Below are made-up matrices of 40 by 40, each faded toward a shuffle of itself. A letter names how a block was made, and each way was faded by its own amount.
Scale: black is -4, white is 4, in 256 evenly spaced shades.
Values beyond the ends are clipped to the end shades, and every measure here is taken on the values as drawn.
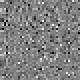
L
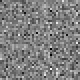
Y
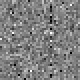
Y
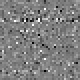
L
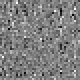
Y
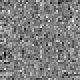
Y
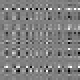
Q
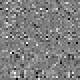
L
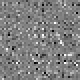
L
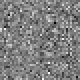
Y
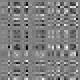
Q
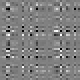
Q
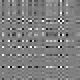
Q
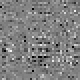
L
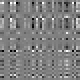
Q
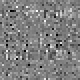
L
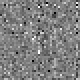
Y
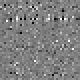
L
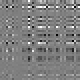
Q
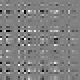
Q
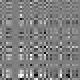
Q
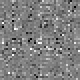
L
